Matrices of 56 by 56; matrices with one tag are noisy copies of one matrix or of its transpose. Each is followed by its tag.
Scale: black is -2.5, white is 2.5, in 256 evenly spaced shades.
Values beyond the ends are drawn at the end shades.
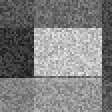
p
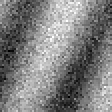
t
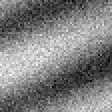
t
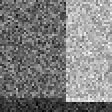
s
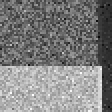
s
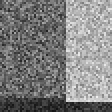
s
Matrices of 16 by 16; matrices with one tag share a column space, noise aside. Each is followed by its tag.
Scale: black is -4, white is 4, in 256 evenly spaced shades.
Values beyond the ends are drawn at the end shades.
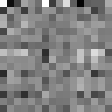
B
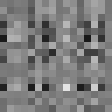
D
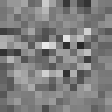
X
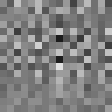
X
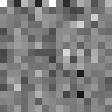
B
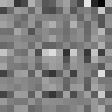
B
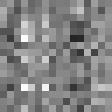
D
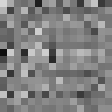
B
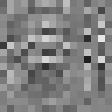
X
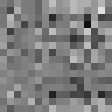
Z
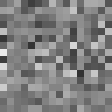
X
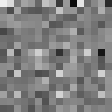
B
